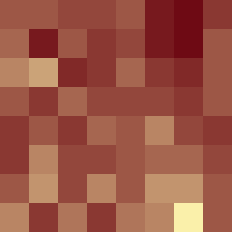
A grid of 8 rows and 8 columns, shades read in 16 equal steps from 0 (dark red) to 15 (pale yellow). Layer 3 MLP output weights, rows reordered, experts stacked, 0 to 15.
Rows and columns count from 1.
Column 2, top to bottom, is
5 1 10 3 5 8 9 3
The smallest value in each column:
3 1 2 3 4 1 0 3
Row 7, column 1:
5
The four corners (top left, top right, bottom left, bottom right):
5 3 8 5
